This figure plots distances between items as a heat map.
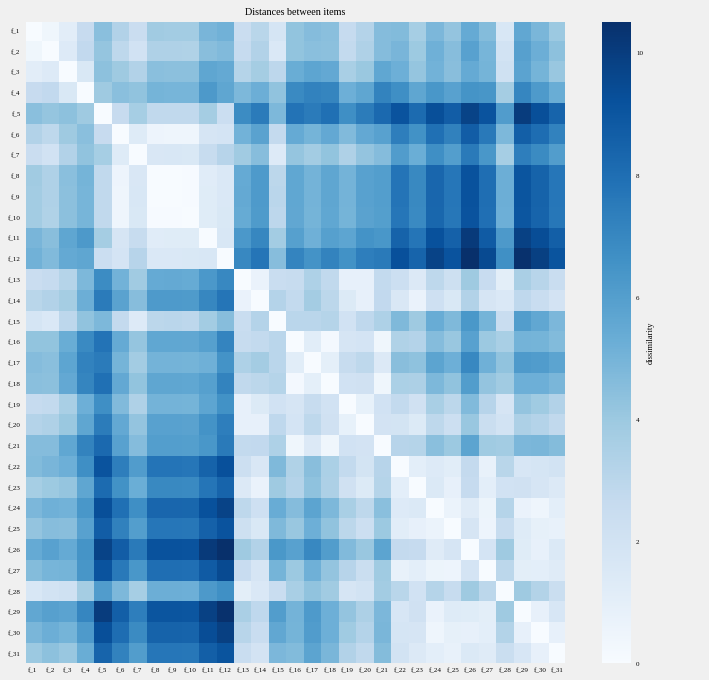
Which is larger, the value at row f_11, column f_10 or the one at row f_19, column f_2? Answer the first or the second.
the second
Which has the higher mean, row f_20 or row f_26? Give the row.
f_26
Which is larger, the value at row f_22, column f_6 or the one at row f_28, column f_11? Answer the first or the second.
the first
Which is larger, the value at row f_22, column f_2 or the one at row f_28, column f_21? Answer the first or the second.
the first
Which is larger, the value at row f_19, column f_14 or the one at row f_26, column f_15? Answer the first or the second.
the second
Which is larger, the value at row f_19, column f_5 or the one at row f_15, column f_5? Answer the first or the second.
the first
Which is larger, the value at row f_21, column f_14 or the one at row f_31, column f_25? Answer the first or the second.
the first
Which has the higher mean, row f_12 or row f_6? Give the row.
f_12
